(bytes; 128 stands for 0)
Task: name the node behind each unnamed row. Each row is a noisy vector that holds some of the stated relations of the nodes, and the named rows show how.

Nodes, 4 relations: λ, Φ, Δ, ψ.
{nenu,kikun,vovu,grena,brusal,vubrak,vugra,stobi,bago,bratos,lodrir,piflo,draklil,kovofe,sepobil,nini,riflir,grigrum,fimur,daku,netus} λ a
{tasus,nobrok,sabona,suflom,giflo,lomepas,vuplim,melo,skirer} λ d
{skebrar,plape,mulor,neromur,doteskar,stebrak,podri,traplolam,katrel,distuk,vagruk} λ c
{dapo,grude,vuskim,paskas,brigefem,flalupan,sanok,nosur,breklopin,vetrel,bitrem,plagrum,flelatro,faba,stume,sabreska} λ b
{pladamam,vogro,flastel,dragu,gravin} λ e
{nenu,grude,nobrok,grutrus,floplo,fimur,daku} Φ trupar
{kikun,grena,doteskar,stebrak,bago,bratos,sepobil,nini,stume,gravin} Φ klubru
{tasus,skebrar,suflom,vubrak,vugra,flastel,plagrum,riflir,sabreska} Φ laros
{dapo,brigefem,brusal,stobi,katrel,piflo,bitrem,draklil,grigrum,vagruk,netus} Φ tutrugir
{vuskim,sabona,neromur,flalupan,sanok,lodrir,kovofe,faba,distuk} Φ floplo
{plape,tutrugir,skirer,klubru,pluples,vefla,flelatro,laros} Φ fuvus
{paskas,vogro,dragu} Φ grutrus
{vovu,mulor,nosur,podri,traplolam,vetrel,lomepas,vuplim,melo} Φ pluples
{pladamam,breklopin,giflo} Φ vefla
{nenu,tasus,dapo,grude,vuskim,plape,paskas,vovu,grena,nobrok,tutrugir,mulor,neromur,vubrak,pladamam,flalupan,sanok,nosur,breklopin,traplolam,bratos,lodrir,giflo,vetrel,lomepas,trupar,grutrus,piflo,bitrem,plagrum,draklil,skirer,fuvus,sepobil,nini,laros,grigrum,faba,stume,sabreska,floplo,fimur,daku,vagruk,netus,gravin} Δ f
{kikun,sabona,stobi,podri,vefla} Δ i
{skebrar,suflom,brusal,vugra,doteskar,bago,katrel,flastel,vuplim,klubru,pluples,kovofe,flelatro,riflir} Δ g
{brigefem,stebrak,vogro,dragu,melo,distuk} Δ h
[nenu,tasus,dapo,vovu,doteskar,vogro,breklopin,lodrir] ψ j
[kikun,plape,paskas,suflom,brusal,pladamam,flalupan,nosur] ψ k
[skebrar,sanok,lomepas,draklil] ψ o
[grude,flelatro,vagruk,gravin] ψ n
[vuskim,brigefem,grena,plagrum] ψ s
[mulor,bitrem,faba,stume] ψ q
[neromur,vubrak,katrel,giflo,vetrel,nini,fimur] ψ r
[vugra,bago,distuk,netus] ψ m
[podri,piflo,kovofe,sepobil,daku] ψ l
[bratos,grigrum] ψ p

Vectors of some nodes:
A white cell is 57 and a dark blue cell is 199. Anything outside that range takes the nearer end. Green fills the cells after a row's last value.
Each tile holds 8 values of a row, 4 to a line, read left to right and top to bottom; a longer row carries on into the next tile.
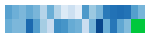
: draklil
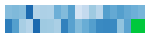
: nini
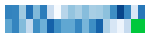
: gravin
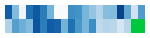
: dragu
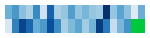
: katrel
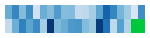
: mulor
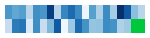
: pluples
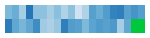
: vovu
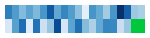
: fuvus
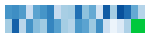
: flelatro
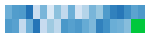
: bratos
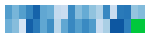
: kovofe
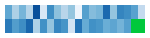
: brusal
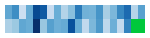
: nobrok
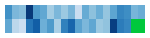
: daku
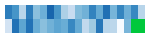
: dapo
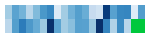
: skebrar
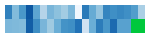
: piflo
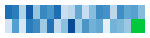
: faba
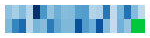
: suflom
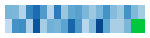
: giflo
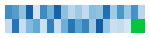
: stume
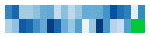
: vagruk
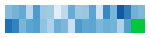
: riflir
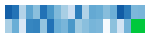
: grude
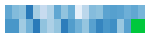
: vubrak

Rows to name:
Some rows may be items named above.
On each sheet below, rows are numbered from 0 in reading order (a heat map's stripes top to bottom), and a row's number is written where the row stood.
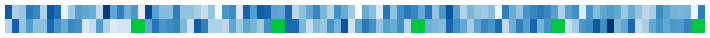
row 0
brigefem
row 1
stobi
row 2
kikun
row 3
piflo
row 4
neromur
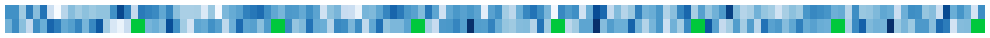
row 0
gravin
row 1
grigrum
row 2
netus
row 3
distuk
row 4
nobrok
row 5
grena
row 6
doteskar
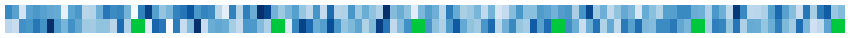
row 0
distuk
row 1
vefla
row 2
katrel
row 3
fimur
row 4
sepobil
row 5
vuplim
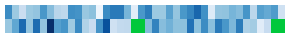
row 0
stebrak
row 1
nosur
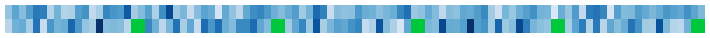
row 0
lomepas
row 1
sepobil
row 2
skirer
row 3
plape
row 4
tasus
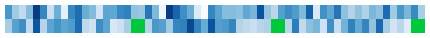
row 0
melo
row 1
vogro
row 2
stume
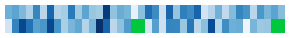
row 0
katrel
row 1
faba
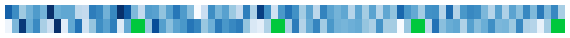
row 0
tutrugir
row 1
flastel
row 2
sabreska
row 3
breklopin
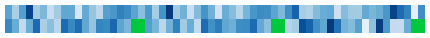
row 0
sepobil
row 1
sepobil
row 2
vagruk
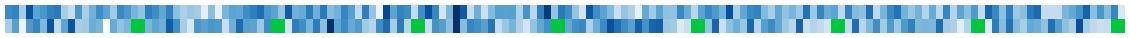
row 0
vuskim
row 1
grigrum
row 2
podri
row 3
sabona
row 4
pladamam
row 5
plagrum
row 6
vetrel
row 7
bitrem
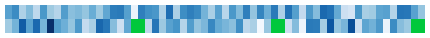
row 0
traplolam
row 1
breklopin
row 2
sanok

